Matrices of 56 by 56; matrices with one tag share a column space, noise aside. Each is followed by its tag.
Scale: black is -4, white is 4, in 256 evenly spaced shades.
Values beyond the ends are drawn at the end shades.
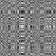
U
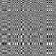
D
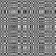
U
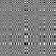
D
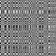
U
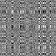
U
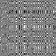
U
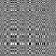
D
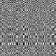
D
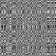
U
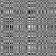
U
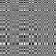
D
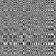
D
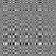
D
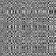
U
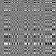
D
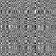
U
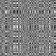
U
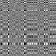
D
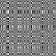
U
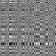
D
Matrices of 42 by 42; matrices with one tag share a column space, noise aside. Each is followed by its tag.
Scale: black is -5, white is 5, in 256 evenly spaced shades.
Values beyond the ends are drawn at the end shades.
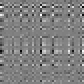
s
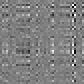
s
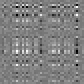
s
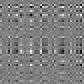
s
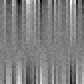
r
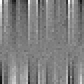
r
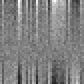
r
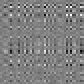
s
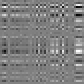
s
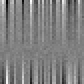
r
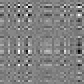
s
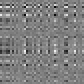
s
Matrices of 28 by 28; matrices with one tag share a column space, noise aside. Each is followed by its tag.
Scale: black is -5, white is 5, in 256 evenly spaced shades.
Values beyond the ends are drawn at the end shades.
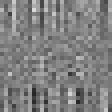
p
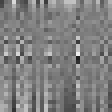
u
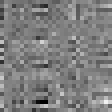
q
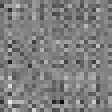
q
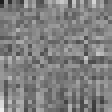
u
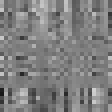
p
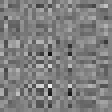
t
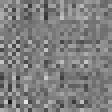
q
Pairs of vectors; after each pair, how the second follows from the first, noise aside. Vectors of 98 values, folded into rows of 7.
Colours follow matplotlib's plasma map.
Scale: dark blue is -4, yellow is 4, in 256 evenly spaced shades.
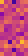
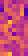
shuffled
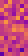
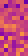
reversed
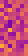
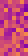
wrapped around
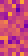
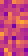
shuffled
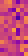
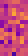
shuffled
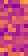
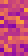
wrapped around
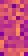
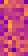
reversed
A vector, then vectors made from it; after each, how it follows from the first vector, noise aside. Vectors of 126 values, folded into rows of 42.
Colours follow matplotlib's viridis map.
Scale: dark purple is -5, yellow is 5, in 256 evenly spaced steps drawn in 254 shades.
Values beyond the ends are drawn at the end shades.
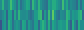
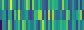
scaled up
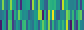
scaled up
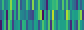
scaled up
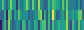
scaled up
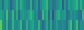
negated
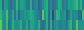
negated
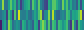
scaled up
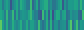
negated
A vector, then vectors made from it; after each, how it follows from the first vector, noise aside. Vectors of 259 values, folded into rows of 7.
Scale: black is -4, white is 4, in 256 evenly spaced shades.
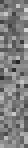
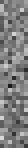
reversed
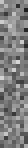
negated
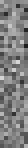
negated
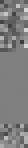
partly zeroed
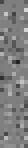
partly zeroed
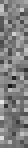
reversed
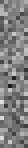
reversed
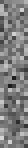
reversed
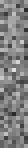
negated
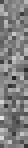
reversed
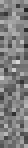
negated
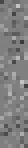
partly zeroed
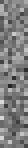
reversed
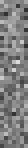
negated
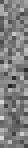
reversed
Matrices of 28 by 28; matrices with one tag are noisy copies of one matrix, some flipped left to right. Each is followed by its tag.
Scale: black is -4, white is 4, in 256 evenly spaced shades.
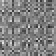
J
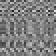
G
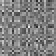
J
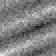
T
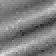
T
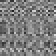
G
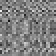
G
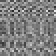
G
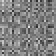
J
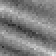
T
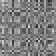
J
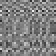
G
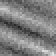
T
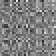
J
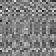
G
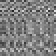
G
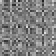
J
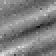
T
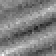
T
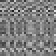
G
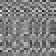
G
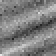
T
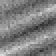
T
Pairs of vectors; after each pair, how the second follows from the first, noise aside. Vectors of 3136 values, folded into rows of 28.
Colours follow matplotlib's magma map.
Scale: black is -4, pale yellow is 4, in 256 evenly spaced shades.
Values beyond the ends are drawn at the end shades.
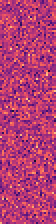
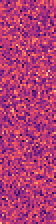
sign-scrambled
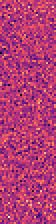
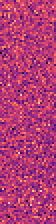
sign-scrambled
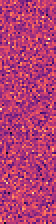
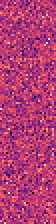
sign-scrambled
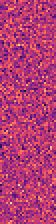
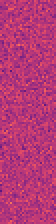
shrunk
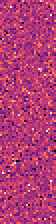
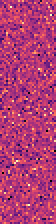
sign-scrambled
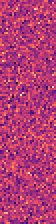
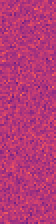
shrunk
